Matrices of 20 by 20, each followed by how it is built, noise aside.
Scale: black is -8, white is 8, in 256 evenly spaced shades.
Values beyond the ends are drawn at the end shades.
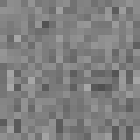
low rank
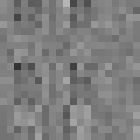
low rank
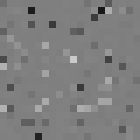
sparse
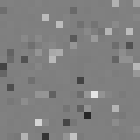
sparse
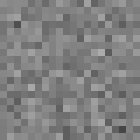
low rank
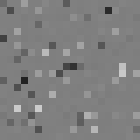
sparse
